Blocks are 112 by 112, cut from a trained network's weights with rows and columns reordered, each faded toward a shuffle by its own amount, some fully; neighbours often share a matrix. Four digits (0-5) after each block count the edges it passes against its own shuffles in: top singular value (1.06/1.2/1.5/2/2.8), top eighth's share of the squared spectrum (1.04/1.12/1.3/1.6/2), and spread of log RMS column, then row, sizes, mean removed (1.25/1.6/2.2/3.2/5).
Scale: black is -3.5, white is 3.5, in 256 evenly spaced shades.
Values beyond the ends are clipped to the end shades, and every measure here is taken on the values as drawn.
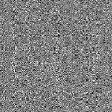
4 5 3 3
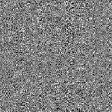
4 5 3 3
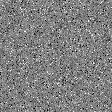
0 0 0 0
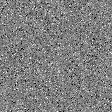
0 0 0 0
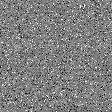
1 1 0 0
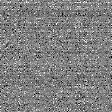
3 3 3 2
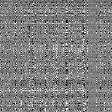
4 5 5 3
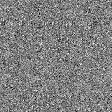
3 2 0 1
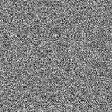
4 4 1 2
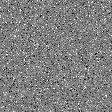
0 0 0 0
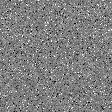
0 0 0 0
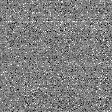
2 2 2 1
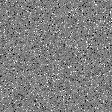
0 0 0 0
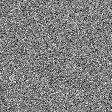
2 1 0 0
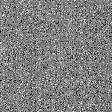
2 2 0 2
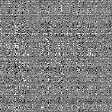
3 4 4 3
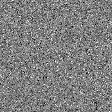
1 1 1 0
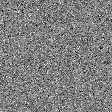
1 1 0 0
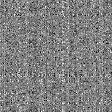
3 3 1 3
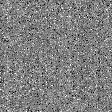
2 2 0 1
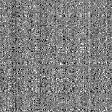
3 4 1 3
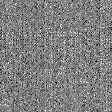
3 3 0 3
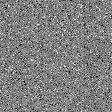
1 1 0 0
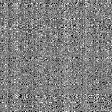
3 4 1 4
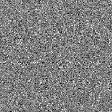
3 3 2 1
